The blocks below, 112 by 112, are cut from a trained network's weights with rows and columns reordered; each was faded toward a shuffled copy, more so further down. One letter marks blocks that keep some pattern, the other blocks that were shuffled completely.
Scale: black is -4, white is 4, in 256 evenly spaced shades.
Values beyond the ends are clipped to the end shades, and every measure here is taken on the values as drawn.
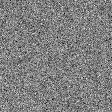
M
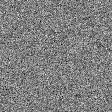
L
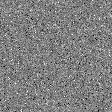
L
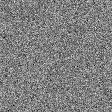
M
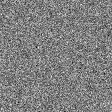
L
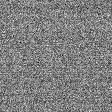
M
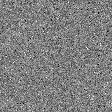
L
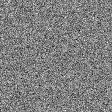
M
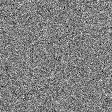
L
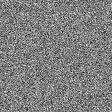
L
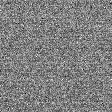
M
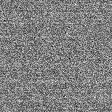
M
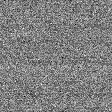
M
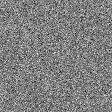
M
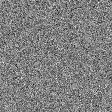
L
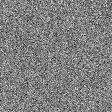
L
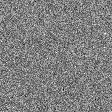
L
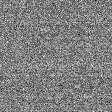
M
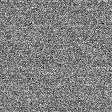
M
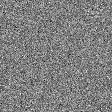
L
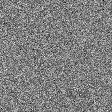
L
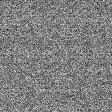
M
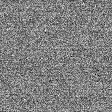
M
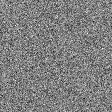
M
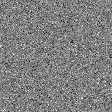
L
